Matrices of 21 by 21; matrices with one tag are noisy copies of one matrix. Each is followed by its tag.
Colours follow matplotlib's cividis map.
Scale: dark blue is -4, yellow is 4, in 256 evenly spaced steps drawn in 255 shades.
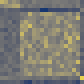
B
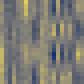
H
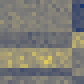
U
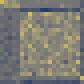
B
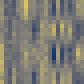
H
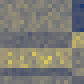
U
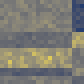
U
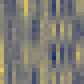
H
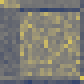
B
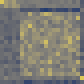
B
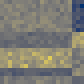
U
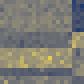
U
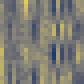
H
